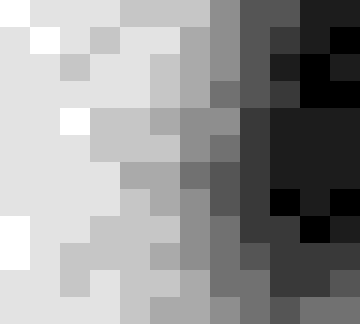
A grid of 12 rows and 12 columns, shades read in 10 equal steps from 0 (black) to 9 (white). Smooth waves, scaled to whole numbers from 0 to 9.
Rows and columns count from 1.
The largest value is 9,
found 5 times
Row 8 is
8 8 8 8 7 6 5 3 2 0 1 0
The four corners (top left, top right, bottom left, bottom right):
9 1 8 4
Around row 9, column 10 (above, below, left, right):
0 2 2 0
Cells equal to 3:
10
